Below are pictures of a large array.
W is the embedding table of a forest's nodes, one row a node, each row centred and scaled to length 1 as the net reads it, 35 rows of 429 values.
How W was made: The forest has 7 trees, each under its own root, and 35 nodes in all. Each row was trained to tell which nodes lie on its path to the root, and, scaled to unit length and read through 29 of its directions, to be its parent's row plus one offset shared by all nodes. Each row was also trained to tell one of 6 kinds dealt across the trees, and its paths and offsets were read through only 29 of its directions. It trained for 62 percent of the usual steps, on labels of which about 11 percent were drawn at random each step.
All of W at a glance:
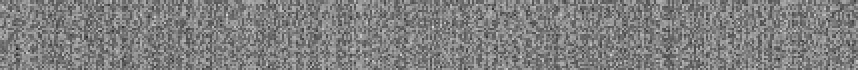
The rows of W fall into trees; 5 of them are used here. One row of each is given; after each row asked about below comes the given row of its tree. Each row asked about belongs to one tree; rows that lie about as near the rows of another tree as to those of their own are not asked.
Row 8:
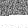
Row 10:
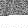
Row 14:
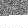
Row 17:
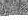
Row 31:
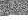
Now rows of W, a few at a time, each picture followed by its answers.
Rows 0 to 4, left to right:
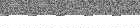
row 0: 8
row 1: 8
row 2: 14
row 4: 31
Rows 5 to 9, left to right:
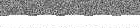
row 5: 31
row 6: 17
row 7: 31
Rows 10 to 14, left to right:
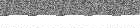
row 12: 10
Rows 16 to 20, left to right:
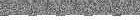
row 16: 14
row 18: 17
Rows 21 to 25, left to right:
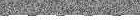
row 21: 14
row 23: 31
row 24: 10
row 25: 10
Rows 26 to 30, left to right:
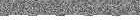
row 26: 17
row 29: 10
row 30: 31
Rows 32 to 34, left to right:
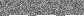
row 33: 14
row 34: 17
